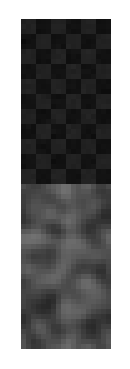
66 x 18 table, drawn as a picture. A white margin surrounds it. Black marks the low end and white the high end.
It is made of 2 by 1 panels. Panel 1,1: very low, checkered, faint in contrast. Panel 2,1: low, blotchy.
